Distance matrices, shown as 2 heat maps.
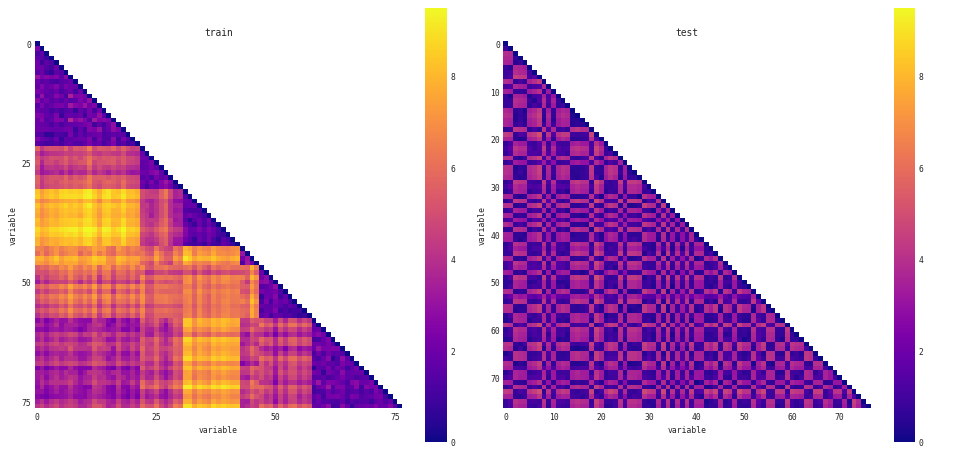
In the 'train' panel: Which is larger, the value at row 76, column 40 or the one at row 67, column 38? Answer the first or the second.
the first
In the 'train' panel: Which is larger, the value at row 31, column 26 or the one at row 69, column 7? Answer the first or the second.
the first
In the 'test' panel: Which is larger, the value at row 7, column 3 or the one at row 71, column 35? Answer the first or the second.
the first
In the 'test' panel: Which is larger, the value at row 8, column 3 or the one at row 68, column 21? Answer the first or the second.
the second
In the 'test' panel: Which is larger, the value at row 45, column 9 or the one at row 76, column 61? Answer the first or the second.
the first
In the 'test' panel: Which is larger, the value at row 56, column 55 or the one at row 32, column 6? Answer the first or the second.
the second
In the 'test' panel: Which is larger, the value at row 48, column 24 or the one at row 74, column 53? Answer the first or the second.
the second
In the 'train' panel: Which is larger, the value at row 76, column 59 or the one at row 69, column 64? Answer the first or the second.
the second
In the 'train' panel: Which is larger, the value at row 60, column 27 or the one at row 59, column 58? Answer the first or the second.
the first
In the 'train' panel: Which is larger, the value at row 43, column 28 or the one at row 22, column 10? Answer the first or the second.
the second
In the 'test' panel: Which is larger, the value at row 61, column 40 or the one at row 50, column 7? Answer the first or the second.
the first
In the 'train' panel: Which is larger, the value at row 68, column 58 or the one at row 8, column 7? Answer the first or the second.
the second
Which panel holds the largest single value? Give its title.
train
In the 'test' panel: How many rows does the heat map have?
77
